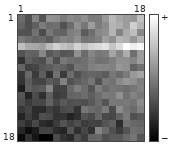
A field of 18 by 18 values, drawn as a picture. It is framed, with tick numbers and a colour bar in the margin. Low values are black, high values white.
Row 5 stands out from the rest. On average the colour sits 40% of the way up the scale. The ninth with the lowest average is the bottom left. The top right is the ninth with the highest average. The halves do not mirror each other. Values rise toward the top right.
